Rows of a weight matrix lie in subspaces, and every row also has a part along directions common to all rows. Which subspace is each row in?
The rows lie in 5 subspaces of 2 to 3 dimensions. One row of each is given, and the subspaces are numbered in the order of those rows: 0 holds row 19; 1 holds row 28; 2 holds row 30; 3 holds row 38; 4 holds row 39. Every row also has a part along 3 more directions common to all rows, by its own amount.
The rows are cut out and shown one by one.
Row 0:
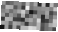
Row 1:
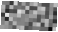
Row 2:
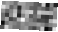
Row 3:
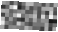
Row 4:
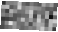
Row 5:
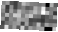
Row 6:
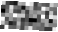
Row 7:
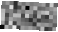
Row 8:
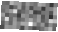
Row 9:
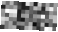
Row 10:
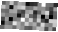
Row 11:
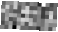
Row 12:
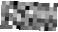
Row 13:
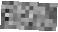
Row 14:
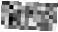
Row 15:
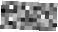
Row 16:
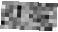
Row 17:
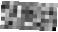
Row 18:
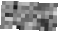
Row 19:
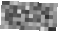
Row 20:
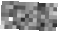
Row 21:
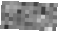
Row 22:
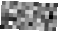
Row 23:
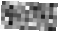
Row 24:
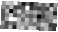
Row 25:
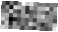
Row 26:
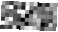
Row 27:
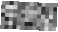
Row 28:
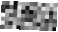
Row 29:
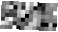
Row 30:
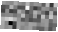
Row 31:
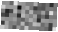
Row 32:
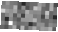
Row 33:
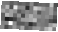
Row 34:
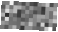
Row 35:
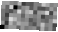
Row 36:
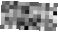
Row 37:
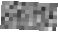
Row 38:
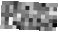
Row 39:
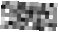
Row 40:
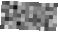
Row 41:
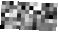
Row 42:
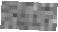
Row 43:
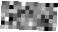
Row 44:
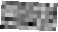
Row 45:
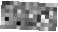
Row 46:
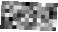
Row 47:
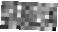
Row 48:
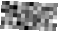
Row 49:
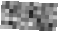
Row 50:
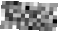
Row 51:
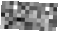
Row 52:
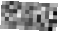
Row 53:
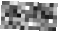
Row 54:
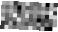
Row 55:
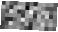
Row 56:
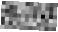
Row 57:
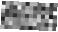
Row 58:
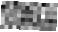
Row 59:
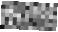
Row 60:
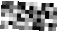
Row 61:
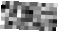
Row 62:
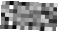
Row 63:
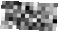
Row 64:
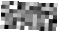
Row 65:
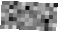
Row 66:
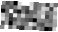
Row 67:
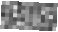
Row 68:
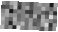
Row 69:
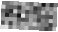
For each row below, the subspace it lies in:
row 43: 2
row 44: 3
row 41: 4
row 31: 1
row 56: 4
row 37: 4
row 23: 0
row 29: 3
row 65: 2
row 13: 4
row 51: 0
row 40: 0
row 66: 2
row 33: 2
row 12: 3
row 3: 0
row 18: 3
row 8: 4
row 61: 1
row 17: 1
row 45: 0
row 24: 2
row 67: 0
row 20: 3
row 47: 1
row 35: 2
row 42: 0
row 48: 0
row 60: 4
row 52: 4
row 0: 3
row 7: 2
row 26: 3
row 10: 3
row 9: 4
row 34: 4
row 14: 2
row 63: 2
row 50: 2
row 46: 3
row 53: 0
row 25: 2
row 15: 2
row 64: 0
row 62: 0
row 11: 1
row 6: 2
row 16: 1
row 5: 4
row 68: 3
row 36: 0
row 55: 3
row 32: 2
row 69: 1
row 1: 4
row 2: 1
